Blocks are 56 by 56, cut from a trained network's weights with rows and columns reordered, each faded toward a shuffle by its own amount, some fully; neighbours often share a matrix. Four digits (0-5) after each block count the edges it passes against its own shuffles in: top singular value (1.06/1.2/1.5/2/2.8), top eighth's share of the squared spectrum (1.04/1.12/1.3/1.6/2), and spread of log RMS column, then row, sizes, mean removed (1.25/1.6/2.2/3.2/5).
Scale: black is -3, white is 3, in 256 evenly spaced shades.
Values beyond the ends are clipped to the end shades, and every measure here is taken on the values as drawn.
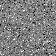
1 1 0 0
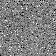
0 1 0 0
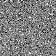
2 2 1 1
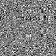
3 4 2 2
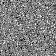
0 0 0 0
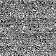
2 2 1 0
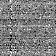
3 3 2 1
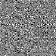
3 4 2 2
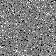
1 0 0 0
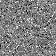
0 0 0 0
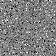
1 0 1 0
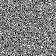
1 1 0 0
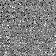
0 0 0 0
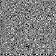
3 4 2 2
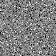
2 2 1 0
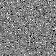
1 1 0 0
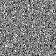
2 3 1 1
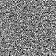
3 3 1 1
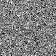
1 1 0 0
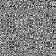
3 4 2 2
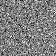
1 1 0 0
